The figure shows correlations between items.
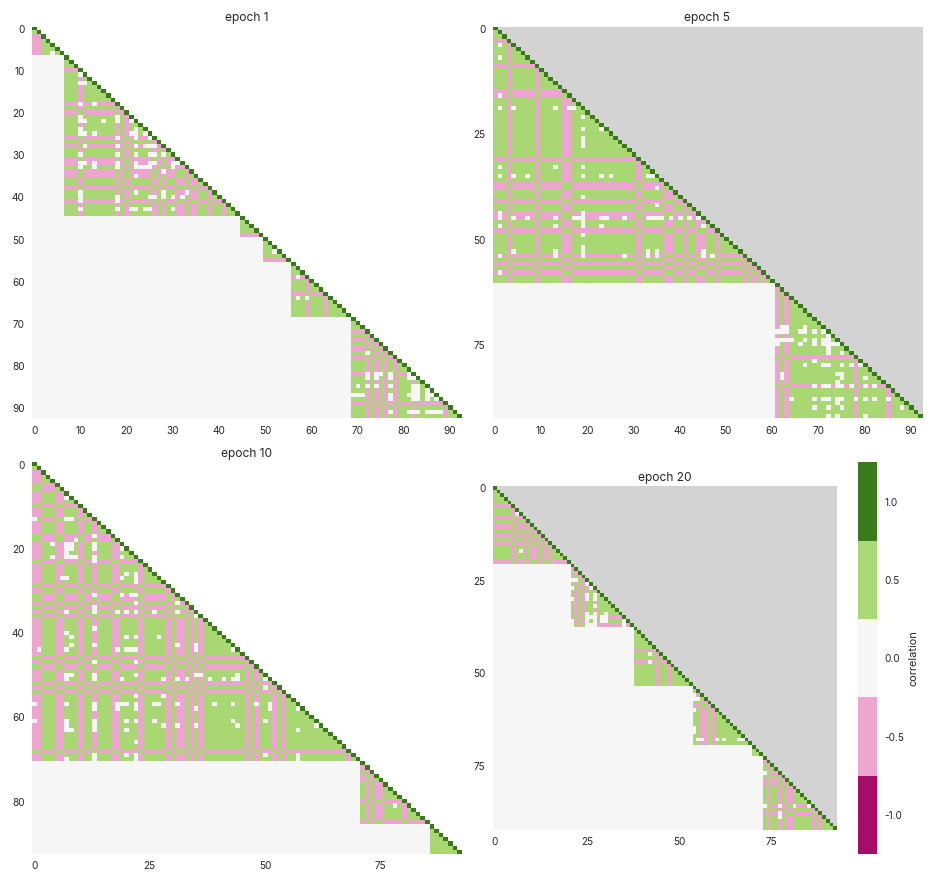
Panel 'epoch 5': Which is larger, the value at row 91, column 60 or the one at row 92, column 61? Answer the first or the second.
the first
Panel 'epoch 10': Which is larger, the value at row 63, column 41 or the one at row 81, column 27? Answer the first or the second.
the first
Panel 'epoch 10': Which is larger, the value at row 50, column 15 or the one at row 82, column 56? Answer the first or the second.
the first
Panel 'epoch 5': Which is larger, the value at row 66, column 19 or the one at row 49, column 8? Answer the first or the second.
the second
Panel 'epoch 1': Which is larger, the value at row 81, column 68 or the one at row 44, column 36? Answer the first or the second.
the second
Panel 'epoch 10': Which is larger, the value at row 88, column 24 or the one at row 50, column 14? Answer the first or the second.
the second
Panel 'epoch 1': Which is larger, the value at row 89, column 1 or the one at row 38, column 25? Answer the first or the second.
the first
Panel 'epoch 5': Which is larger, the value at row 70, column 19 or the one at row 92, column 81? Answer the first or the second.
the second
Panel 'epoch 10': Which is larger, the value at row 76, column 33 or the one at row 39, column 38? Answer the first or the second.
the second
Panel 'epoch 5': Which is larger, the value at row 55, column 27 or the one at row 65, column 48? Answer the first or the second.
the first
